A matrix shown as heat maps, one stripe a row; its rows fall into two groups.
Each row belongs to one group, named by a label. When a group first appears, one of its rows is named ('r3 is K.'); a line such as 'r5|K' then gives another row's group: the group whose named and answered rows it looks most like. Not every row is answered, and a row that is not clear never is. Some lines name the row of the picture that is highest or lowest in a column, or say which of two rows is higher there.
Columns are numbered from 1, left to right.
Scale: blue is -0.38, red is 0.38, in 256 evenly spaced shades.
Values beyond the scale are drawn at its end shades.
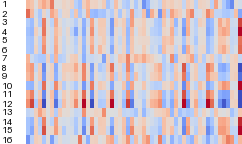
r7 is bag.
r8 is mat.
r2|bag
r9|mat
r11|mat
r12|mat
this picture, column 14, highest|16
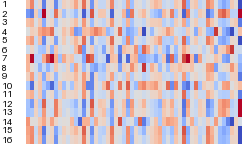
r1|mat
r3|mat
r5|mat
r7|bag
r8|bag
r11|mat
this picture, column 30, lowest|4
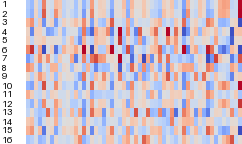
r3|mat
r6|mat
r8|bag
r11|bag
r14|bag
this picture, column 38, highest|4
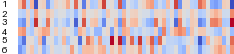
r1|mat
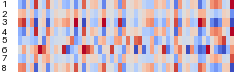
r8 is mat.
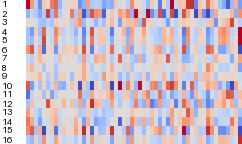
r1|bag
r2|bag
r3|bag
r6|mat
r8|mat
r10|bag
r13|bag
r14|bag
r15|mat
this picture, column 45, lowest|2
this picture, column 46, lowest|2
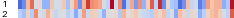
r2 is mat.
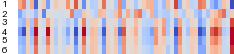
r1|mat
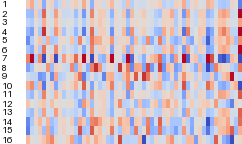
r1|mat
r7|mat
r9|bag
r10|mat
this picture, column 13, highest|7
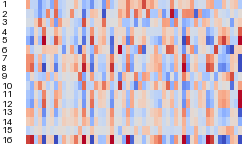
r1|bag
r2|bag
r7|mat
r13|mat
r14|mat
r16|mat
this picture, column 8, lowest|16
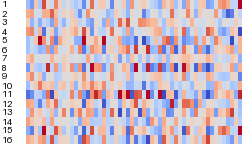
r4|mat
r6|bag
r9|mat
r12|bag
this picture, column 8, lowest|5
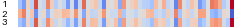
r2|mat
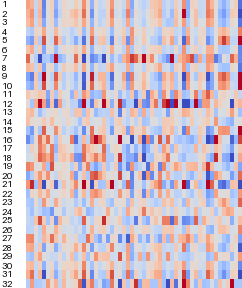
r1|mat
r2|mat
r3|mat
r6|mat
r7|bag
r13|bag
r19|bag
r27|bag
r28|mat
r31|mat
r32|bag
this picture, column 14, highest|32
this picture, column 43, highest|12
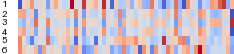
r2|mat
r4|mat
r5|bag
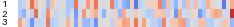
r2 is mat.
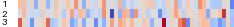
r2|bag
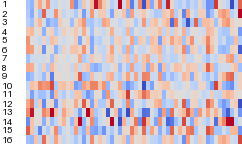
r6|mat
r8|bag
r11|bag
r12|mat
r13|bag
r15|bag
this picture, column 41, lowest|3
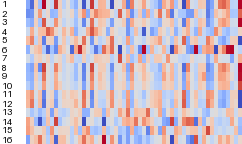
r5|mat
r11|mat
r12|mat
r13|bag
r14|bag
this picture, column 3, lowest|14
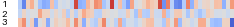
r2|bag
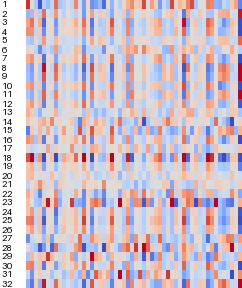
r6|bag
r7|mat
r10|mat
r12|mat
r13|bag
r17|bag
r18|mat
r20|bag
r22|bag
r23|bag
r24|mat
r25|mat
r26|mat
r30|mat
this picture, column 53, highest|1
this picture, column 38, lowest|23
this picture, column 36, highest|31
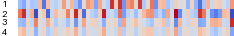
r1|bag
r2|mat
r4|mat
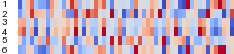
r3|mat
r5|bag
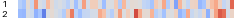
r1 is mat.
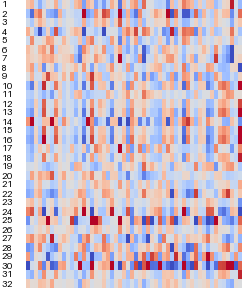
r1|bag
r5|bag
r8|mat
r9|bag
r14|bag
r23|mat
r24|mat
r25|bag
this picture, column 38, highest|29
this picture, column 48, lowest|30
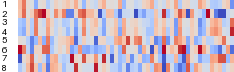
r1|mat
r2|bag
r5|bag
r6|bag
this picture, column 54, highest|4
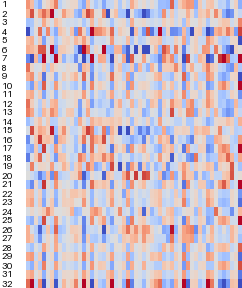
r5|mat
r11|mat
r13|bag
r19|bag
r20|bag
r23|mat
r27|bag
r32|mat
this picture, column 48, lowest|19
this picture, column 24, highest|24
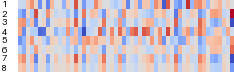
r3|mat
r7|mat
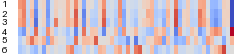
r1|mat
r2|mat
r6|bag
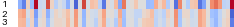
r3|mat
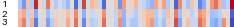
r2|mat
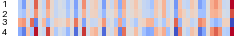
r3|mat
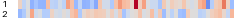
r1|bag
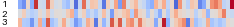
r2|bag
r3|bag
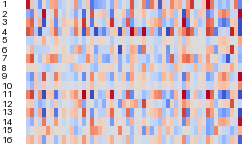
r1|bag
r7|bag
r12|bag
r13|mat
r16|mat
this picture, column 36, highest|15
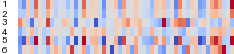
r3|bag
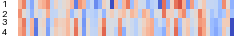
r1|bag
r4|mat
